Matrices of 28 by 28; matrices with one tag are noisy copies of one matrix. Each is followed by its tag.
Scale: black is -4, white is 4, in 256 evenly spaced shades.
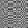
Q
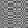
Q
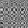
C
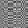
Q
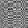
Q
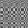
C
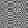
Q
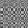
C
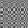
C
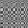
C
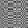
Q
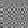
C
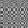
C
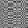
Q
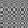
C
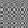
C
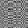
Q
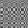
C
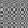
C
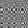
C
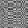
Q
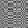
Q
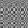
C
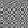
C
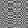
Q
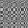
C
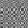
C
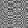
Q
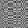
Q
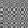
C
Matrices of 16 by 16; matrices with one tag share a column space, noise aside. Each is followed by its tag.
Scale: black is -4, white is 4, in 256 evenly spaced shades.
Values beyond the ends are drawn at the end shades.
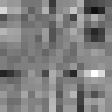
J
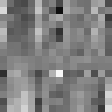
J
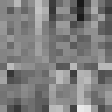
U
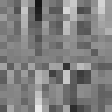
U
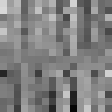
J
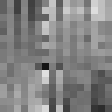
U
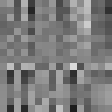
U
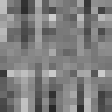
J
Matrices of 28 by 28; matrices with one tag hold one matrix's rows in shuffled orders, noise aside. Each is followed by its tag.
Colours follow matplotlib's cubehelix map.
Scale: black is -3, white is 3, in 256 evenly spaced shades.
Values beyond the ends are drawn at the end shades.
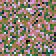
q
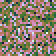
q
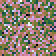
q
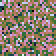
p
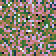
q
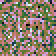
q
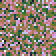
p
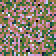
q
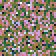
q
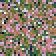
p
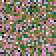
p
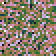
p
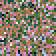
p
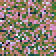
p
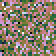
p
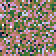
p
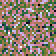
q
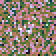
q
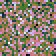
q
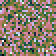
p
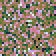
q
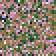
p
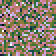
p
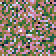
q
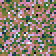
q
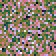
q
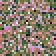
q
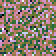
p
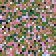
p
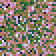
p
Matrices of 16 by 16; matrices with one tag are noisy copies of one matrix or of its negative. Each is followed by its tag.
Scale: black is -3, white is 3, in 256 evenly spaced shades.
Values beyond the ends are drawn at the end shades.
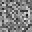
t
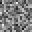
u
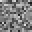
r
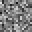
u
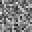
u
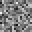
u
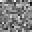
r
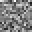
r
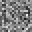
t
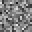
u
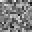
r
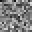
r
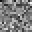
r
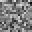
r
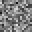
u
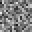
u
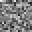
r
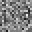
t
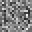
t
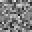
r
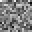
r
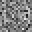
t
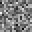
u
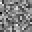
u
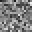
r
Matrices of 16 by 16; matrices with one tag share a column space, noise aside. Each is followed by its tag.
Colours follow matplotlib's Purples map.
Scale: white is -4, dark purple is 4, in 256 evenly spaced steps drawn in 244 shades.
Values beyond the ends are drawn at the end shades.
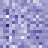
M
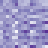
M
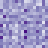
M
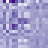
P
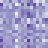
P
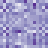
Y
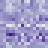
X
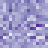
X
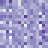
M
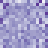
P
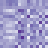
M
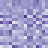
M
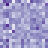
P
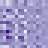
M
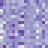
M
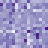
Y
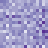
M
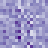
M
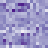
Y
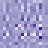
X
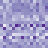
X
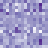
Y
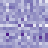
X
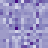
P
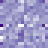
X
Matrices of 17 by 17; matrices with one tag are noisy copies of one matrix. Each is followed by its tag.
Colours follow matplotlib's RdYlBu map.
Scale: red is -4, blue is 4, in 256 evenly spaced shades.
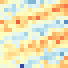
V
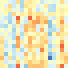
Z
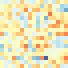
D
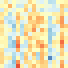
Z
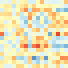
D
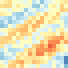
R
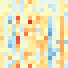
Z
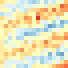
V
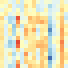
Z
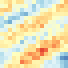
R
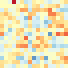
D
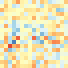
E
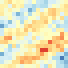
R
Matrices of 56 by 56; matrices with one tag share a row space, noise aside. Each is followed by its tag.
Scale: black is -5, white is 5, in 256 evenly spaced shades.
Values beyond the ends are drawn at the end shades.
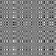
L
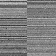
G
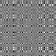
L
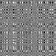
L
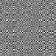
L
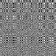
L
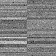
G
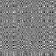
L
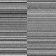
G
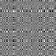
L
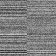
G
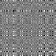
L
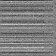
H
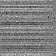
H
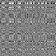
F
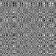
L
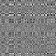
F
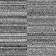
G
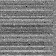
H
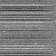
H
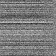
H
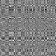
F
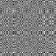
L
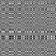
F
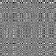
L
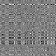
F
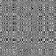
L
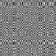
L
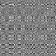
F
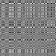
F
